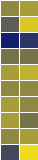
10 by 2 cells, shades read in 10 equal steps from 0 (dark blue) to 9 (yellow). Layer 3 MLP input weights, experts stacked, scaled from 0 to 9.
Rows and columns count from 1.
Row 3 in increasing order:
0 1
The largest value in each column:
6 9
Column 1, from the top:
5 3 0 4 6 5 6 6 5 2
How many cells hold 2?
1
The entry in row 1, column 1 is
5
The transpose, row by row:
5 3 0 4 6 5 6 6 5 2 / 6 8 1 4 7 5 5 4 6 9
